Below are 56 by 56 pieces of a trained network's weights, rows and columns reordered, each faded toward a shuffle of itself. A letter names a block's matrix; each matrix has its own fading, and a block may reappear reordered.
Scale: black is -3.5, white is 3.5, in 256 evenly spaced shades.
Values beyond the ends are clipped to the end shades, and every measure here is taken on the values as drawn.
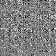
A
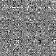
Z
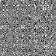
Z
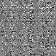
Z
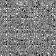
Z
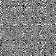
Z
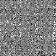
Z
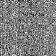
A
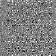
Z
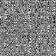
Z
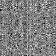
A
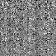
A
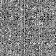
A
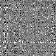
Z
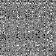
Z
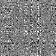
Z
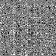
A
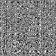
A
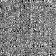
A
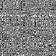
Z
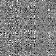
Z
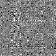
Z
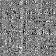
A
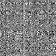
A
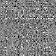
Z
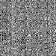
A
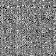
A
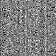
A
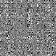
Z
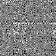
Z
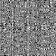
A
